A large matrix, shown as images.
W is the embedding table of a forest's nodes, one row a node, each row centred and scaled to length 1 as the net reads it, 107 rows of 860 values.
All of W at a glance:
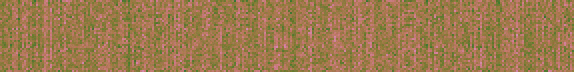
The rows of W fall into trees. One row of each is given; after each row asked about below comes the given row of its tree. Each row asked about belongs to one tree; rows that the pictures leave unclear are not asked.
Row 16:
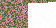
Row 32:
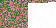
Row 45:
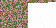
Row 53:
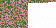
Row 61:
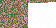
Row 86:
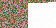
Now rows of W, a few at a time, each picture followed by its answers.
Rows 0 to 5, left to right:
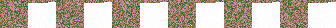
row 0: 32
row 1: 32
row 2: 32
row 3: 45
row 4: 32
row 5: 53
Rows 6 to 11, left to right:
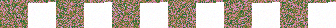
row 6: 45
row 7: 32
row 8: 45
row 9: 61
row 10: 32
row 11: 86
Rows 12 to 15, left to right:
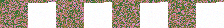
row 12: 32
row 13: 61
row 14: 16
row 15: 53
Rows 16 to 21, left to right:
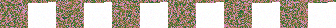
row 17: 61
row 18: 32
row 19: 45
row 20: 32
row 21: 61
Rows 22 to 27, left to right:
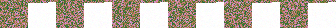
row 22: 86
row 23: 53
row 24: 86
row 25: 86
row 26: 61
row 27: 32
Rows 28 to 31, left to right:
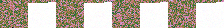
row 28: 32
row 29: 32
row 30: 53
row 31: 86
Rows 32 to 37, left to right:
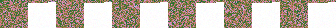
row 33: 61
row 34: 16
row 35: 86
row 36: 45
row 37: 32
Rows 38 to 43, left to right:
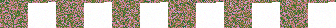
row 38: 32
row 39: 61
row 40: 86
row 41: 45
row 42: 61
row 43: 61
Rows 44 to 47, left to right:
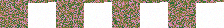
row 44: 61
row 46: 61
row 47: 86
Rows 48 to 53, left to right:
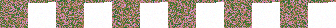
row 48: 61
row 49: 53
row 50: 86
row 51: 86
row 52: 45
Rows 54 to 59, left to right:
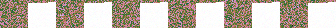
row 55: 53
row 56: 61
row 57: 16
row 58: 86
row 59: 53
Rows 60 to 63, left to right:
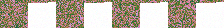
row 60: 53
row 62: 45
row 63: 16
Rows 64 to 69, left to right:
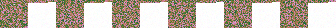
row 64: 45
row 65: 53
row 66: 53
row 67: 32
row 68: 53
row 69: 53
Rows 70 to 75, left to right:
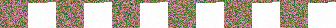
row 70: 53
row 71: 53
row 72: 16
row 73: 61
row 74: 86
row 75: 61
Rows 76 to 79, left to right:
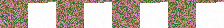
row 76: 86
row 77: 86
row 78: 53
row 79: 86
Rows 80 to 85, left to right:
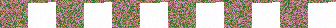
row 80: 45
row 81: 61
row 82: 32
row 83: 61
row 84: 32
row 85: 53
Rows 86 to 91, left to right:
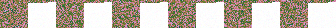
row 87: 45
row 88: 61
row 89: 86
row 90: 32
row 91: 86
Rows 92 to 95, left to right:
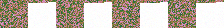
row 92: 86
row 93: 86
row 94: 32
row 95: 61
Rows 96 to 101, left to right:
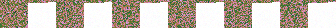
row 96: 45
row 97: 86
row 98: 32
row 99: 53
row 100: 86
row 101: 16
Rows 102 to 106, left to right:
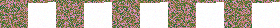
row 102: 61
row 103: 53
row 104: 53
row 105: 45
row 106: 86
